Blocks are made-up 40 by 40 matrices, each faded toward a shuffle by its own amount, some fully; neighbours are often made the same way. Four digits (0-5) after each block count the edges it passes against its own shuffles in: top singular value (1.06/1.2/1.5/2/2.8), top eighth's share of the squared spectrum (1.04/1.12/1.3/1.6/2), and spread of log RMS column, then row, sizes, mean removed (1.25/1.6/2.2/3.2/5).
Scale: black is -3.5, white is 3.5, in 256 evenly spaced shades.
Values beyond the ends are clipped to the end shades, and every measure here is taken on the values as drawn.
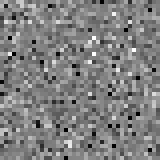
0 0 0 0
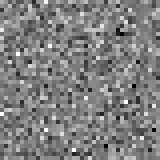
0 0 0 0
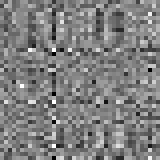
4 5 2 2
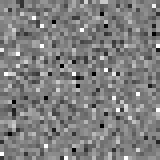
2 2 0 0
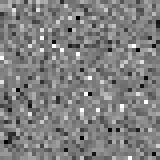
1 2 0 0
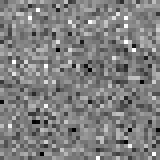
2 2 1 0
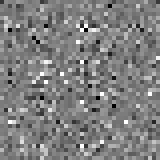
3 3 1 1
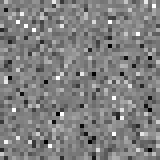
1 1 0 0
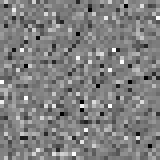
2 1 0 0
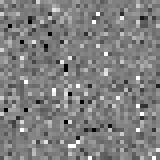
2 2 0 0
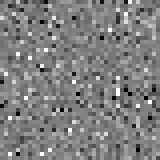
3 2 1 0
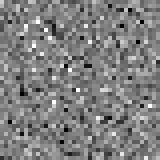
0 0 0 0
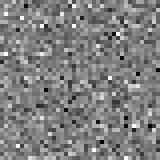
2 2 0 0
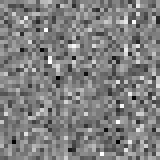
2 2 1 0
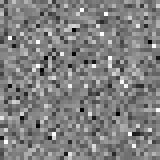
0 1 0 0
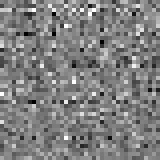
3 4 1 2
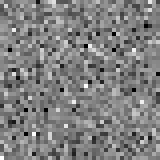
1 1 0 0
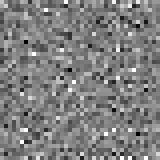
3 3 1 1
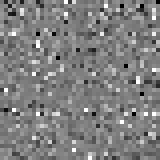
1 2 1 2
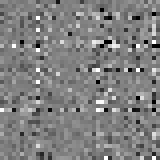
2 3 2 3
